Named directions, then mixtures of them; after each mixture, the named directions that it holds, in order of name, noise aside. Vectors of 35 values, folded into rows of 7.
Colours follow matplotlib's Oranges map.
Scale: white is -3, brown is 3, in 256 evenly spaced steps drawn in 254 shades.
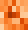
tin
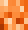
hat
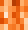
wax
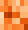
tin, wax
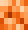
hat, tin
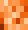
hat, tin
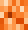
hat, tin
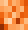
hat, tin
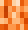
wax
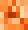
tin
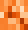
hat, tin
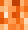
wax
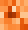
tin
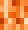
hat, wax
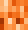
hat, wax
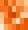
hat, tin
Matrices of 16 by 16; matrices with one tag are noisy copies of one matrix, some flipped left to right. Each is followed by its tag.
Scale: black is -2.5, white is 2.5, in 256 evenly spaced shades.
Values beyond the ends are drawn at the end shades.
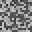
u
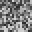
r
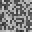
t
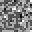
u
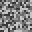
r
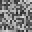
t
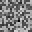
r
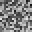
u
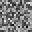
r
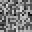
t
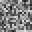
t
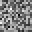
r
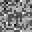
u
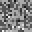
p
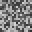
r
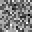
r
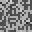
t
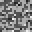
u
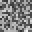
r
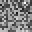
p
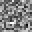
u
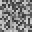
r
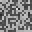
t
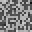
t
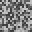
r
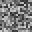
u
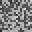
p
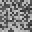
p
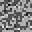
u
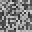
t
